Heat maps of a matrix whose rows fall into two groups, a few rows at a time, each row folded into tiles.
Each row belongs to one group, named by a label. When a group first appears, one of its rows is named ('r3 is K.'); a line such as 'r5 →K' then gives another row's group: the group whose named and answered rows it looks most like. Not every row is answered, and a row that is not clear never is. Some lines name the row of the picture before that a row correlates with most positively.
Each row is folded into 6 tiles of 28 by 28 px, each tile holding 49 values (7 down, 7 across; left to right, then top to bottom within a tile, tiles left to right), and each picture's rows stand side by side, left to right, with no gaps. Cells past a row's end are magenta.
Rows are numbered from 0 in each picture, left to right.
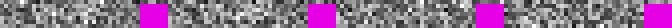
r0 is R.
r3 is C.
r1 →R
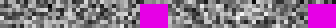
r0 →C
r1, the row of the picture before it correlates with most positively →1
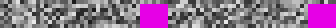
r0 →C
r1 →C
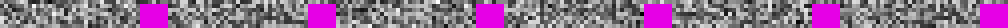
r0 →R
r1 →C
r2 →R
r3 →C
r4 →C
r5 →C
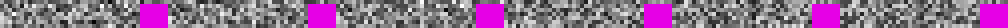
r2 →R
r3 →C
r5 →C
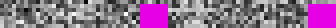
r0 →R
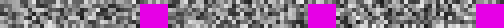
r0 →C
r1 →C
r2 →C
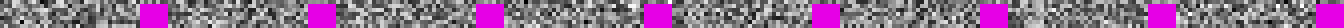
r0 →C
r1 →C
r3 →R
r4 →C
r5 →C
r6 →C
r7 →R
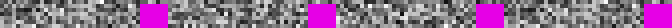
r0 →R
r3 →R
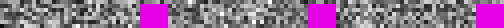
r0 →C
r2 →C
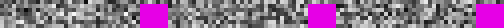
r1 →C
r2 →C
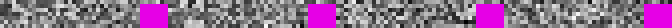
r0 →C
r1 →C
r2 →C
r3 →R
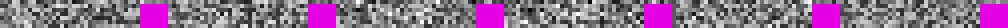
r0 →C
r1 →C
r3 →R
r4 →C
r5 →C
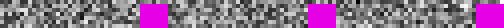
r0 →C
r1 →C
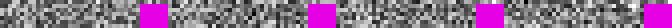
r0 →C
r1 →C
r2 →C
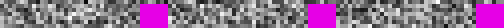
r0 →R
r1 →R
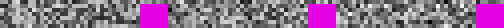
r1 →C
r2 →R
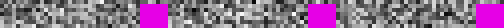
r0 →R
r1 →R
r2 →C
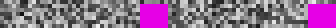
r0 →C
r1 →C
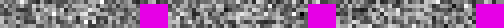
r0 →R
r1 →R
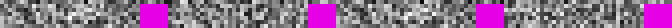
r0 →R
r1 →C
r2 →R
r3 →C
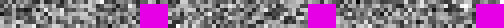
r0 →R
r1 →C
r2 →R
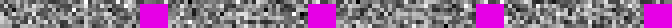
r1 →R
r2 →R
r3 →R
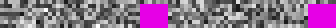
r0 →C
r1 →C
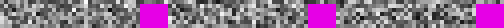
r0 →R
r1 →R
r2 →C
